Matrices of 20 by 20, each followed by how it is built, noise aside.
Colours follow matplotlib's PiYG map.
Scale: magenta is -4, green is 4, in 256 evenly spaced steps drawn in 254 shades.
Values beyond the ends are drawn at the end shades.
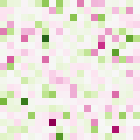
noise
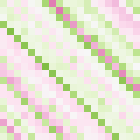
Toeplitz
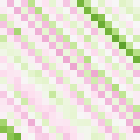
Toeplitz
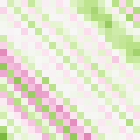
Toeplitz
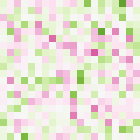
noise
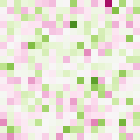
noise
